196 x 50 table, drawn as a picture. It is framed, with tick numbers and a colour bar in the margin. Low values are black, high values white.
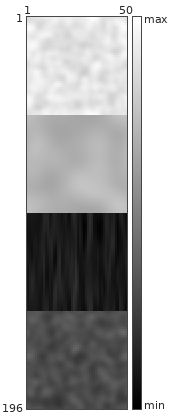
The table splits into 4 rows of 1 panel. Panel 1,1: very high, blotchy, faint in contrast. Panel 2,1: high, smooth, faint in contrast. Panel 3,1: very low, streaked downward, faint in contrast. Panel 4,1: low, blotchy, faint in contrast.
